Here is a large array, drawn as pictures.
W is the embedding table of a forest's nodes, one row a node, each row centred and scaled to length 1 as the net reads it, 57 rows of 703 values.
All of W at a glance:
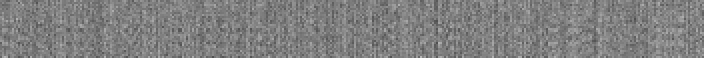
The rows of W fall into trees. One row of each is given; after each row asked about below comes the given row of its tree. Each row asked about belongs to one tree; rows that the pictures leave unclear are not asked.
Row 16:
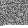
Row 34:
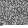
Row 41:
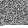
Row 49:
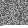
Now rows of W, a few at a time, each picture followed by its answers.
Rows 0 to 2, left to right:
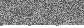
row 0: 34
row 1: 49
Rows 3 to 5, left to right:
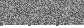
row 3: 34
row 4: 34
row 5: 34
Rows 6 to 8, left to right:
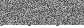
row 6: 16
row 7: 34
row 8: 34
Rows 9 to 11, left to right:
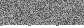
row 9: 49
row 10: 16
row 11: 34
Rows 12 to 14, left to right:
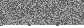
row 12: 16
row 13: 41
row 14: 34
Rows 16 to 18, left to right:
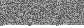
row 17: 41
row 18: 16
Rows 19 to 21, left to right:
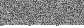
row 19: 41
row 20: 16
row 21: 16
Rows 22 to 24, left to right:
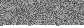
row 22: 34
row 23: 16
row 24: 41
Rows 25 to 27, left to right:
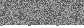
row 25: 49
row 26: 34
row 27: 49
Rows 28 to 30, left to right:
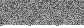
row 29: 16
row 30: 16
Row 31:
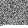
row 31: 16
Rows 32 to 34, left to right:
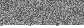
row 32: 49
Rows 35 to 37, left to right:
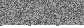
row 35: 49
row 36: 34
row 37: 41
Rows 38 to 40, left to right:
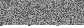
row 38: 34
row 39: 41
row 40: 16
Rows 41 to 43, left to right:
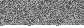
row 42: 16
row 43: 16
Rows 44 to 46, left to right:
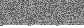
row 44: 16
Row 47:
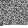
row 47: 34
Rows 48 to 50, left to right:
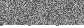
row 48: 34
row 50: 16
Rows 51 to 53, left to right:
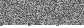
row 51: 34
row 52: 34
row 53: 16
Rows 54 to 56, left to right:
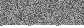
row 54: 49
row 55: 16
